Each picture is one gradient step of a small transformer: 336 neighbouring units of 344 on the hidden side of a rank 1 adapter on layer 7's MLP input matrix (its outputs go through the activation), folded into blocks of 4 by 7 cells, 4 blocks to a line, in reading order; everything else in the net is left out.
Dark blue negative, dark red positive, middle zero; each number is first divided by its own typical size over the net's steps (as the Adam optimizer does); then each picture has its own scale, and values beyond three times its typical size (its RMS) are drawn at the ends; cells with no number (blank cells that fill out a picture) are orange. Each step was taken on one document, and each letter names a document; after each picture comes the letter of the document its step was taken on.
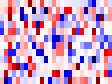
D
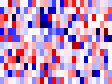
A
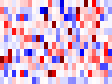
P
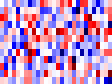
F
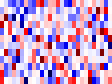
A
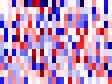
A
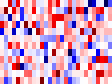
D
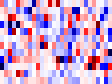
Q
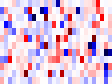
P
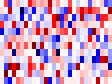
D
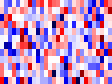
D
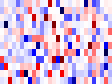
P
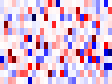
P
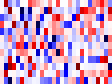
D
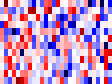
D
